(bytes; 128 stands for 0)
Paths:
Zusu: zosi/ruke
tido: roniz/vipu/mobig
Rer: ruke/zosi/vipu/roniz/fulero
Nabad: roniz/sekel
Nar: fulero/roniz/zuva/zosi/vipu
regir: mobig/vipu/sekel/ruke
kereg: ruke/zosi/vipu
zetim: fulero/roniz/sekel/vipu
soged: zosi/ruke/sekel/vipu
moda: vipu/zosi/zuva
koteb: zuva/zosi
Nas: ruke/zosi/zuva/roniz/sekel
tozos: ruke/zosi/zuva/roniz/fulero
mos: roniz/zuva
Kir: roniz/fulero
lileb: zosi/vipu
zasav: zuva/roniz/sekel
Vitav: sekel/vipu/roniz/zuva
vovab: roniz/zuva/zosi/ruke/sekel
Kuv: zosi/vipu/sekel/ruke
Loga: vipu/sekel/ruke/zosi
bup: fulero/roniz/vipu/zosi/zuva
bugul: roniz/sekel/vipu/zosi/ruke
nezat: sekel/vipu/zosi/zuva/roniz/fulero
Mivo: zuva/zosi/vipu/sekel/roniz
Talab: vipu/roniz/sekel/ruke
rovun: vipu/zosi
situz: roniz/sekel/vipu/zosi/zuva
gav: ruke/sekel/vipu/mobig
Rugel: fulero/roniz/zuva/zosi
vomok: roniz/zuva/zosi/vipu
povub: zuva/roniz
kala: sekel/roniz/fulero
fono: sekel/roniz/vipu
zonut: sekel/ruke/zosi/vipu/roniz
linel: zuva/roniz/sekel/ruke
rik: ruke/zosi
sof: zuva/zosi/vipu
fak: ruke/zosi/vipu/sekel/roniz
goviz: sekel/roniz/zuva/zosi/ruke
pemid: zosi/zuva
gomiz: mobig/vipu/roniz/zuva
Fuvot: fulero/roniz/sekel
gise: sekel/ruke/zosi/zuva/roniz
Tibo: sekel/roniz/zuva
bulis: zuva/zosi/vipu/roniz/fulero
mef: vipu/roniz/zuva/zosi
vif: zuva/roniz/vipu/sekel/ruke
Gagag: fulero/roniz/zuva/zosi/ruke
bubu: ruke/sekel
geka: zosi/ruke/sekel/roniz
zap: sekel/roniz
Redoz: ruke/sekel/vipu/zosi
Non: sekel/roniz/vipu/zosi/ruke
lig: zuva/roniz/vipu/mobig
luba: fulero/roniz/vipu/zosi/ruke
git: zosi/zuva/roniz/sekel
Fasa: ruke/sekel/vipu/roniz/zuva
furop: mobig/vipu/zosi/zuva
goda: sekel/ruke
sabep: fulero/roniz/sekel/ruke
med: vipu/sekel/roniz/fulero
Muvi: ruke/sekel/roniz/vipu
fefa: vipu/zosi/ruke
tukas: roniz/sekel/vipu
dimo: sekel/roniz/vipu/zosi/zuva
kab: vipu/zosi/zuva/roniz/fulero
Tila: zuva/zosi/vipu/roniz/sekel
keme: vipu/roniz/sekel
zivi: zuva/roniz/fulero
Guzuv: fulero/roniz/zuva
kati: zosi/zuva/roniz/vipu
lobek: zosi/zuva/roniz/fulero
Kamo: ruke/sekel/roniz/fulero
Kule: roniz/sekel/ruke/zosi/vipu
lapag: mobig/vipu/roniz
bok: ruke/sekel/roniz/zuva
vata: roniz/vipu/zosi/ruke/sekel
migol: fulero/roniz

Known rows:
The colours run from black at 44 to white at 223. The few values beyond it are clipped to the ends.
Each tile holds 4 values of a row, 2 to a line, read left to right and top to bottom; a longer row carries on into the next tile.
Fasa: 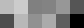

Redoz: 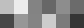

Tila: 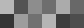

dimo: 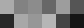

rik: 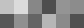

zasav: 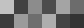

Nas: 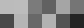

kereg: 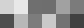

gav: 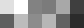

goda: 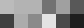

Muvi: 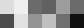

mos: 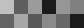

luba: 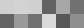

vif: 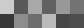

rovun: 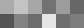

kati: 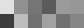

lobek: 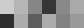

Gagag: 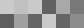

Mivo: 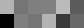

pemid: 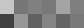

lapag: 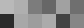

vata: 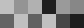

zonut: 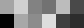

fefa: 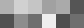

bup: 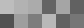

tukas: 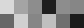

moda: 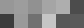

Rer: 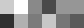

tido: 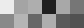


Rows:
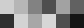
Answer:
fono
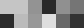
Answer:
kala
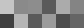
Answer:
git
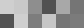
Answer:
Nar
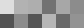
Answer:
Zusu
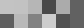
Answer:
Fuvot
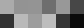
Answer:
Vitav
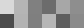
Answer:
lileb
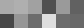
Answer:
mef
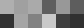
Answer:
goviz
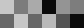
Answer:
Nabad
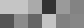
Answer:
Rugel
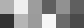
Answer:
med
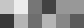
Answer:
tozos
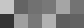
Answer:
sof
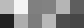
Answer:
fak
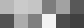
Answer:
Talab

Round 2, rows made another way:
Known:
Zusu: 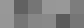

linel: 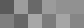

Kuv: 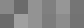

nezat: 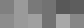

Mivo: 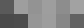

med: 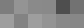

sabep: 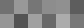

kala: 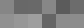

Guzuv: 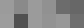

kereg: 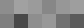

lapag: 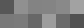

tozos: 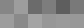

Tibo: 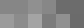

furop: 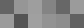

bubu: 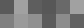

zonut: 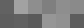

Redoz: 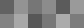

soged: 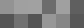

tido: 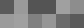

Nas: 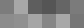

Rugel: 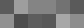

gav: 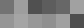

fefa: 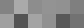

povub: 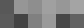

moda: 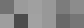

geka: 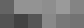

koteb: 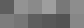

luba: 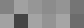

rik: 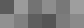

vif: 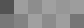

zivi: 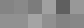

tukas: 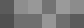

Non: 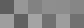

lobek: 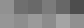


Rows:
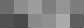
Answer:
zetim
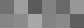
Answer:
zasav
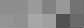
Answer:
mos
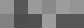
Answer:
lileb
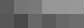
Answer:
zap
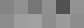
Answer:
Kamo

